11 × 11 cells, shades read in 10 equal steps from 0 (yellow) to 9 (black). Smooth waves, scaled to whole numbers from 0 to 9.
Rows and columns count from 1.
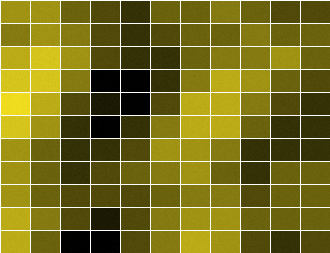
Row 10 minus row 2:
-2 1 2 2 -1 -2 -2 -2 1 0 0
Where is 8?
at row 5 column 4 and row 10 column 4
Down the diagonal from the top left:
3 3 3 9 9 4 3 5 6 5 6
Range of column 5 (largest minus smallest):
4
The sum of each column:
24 37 64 80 75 55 38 38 56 61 64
